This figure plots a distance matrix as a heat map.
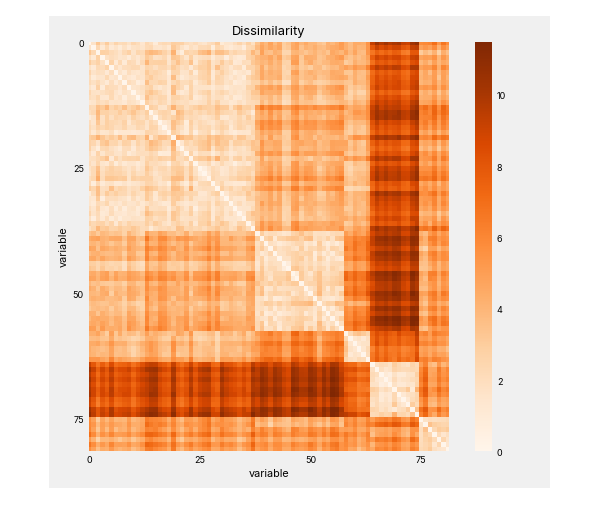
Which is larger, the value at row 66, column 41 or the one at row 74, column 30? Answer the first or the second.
the second
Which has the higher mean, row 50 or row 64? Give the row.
64
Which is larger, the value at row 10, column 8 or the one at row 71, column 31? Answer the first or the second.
the second
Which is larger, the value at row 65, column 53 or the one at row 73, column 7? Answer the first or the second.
the first
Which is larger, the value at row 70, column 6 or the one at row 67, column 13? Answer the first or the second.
the second
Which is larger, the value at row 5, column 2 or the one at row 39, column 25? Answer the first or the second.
the second
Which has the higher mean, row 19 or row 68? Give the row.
68
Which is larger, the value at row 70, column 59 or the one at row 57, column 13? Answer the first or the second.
the first
